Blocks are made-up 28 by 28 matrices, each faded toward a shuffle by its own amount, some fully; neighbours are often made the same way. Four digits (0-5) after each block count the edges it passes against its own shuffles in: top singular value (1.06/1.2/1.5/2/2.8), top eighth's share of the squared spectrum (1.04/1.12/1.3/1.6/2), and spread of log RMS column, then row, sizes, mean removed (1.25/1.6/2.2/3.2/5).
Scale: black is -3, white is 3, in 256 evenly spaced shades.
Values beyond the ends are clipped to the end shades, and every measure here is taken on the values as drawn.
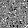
1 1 0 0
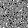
0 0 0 0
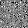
2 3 0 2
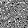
2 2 0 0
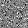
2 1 0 0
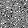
0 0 0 0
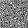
0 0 0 0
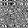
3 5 2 3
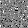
1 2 0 1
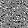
2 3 0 1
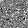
1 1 0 1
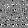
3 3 0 2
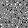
1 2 0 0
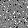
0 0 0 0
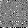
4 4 1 2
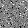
0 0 0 0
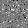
2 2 0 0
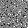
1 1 0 0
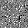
2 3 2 1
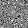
2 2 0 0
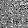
2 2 0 0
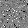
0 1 0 0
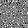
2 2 0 1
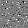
1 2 0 1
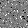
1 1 0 0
